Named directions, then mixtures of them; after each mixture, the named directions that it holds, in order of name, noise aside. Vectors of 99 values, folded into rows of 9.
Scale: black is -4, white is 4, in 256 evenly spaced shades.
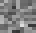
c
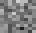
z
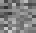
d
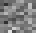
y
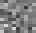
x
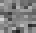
c, x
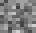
c, z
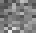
d, y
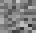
c, z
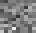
x, y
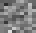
y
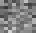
d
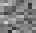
y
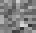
c, z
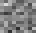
x, y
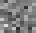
x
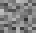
x, z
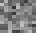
c, z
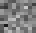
d, x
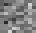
y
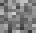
c, z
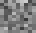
d, z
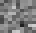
c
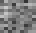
d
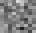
z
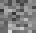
y, z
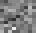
x, y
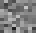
x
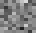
d, z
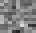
c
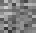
d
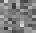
c, d
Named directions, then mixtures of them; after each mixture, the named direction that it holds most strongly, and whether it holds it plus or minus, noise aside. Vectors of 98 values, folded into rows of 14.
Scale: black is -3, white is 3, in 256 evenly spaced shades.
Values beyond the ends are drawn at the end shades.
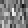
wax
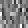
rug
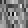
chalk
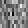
chalk, plus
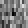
wax, minus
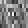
chalk, minus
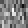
wax, plus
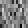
rug, minus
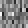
rug, plus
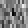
wax, minus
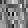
chalk, plus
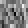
wax, minus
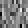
rug, minus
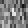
wax, plus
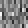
rug, plus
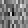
wax, minus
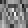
chalk, plus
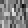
wax, plus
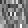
chalk, plus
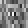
chalk, minus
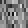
chalk, plus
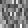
rug, plus
